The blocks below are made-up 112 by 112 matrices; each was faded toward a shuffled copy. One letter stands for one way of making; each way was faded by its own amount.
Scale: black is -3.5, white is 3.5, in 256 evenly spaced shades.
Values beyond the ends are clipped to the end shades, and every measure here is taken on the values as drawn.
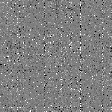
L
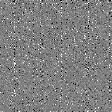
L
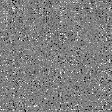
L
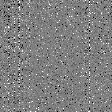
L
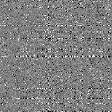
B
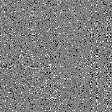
L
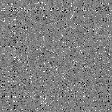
L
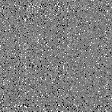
L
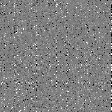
L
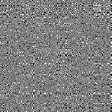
B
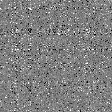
L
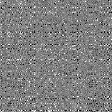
B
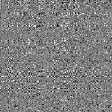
B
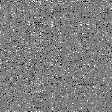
L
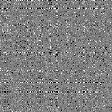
B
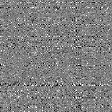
B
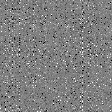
L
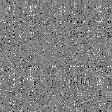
L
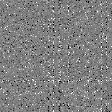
L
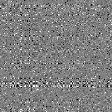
B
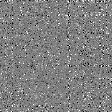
L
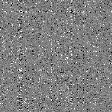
L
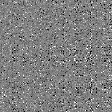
L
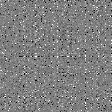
L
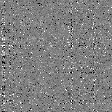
L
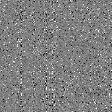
L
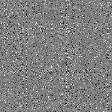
L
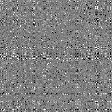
B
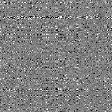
B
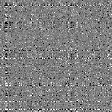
B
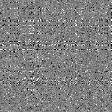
B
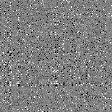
L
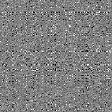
B
